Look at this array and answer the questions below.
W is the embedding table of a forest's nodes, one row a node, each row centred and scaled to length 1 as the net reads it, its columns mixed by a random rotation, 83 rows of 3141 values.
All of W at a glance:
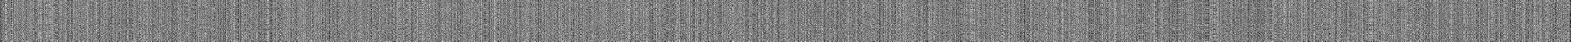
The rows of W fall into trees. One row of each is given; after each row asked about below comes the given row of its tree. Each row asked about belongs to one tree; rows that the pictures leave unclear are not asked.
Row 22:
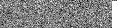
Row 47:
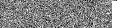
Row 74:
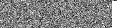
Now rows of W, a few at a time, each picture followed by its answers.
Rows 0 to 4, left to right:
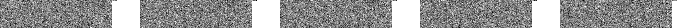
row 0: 47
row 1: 47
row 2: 47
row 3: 74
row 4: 22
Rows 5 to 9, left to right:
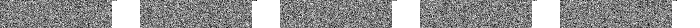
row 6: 22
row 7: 74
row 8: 47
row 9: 47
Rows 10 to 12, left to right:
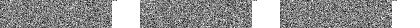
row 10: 47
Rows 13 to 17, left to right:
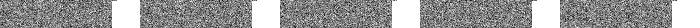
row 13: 22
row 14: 22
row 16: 74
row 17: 74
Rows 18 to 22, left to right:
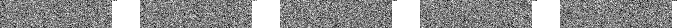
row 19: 47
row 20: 74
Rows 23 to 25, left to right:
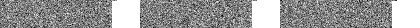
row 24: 47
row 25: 22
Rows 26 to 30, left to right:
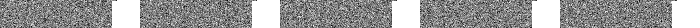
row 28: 74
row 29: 22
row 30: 22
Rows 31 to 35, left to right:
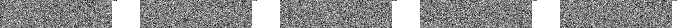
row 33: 22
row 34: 74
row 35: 47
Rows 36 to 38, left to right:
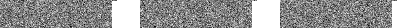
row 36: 22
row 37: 47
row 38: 47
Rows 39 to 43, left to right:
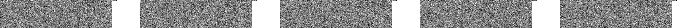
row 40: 47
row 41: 47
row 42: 22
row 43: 47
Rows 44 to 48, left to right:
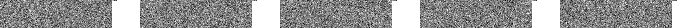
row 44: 74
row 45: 47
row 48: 74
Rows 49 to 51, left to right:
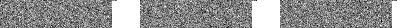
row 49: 74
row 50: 22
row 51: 22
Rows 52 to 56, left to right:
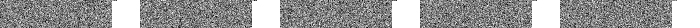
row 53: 74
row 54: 22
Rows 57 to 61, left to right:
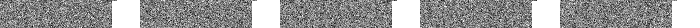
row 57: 74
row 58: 74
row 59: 74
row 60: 22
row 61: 47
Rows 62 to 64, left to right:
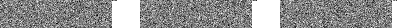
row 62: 22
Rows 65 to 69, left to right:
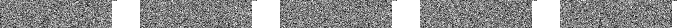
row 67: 47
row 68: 74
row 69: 74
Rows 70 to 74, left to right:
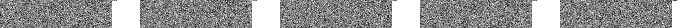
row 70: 47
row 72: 47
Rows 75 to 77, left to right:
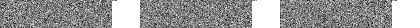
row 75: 47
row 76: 47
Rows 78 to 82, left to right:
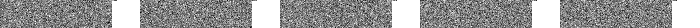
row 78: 47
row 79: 22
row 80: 47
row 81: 74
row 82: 74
